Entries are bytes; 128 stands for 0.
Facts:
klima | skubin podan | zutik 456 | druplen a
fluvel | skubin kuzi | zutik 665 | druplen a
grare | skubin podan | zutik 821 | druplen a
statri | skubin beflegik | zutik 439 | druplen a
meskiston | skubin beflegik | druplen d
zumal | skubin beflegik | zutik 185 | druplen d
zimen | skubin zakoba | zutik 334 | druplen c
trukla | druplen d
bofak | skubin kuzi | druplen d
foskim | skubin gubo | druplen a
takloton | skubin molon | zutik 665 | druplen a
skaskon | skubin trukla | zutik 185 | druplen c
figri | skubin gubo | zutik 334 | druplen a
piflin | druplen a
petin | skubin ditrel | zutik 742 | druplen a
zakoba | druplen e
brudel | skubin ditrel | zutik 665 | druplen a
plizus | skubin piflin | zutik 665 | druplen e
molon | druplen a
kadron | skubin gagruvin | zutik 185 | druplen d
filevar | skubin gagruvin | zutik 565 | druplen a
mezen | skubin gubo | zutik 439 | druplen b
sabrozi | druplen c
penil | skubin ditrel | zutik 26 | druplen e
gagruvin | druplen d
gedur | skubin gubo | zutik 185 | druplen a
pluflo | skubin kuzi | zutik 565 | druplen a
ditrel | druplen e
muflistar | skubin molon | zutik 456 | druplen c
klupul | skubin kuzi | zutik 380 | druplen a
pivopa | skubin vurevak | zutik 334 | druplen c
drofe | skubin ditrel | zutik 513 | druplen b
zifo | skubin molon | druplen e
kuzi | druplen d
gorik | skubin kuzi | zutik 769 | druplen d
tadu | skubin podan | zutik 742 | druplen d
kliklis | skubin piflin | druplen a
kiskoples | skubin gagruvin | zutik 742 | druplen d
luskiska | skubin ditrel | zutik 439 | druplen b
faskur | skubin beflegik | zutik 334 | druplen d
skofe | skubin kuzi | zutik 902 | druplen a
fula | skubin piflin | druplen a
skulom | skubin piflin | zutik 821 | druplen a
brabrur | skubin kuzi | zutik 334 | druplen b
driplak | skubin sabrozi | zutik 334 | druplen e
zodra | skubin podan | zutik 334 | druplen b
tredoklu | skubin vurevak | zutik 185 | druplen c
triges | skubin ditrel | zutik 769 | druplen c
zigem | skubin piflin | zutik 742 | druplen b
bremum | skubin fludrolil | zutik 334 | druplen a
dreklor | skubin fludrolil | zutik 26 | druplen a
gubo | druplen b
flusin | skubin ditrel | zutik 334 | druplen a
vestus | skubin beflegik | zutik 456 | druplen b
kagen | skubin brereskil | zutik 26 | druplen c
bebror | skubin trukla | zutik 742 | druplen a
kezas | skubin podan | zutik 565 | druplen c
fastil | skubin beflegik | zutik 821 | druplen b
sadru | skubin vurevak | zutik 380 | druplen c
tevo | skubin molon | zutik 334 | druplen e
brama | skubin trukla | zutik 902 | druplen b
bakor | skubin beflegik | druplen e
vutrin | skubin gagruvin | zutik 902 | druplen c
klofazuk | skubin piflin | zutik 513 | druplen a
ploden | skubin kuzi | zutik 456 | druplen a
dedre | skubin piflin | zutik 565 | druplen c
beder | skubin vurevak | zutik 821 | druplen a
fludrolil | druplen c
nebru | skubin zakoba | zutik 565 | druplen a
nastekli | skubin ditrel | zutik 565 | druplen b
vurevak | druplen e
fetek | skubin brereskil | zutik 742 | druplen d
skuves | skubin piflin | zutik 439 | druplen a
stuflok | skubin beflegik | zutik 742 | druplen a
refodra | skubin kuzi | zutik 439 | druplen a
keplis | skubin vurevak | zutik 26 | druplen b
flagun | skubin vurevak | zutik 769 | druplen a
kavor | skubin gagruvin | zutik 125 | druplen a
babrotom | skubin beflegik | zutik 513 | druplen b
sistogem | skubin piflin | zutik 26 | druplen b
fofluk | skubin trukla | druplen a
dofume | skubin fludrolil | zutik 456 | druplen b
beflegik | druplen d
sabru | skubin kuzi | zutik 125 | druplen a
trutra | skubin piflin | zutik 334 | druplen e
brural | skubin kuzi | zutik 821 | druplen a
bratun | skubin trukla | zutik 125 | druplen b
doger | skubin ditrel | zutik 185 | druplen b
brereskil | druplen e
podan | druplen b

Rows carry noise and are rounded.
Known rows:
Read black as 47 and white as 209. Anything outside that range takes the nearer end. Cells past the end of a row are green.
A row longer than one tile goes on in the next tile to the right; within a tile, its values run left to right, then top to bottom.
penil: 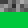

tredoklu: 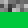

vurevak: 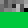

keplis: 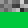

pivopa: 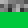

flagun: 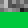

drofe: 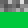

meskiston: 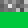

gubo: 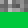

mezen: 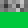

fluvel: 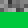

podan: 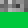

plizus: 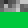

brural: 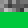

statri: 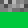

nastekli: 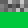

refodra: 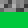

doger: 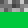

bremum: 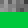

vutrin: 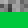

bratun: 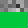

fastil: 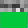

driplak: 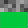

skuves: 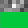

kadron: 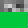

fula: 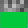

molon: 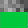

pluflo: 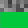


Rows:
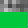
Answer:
grare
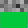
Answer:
zodra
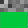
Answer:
brudel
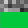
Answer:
beder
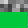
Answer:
sadru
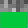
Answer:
gedur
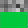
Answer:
brama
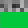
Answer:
vestus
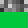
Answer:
kuzi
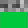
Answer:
babrotom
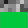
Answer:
trutra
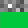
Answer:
faskur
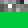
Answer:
beflegik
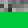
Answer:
skaskon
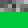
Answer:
bakor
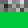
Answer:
luskiska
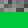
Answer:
skofe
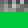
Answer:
klofazuk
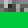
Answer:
triges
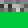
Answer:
dedre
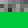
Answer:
zimen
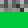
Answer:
brabrur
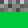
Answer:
petin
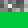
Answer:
zumal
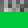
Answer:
skulom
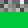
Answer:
sistogem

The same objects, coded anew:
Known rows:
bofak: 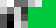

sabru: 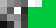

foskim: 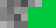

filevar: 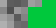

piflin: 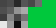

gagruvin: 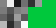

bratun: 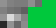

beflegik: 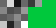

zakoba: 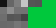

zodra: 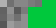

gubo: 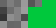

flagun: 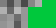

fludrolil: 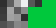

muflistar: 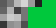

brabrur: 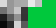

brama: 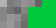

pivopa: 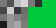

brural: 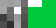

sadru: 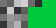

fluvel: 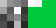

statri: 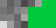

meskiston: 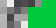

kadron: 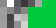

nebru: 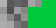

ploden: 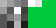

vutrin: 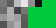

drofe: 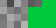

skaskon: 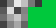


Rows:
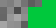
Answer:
luskiska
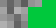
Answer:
bebror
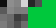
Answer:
ditrel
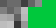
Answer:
skulom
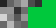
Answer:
plizus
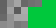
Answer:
doger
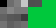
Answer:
vurevak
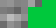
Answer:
dofume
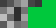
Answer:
trutra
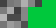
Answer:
penil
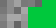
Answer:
fastil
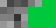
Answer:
flusin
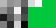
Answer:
refodra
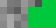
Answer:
nastekli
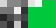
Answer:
klupul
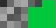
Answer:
bakor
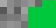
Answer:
keplis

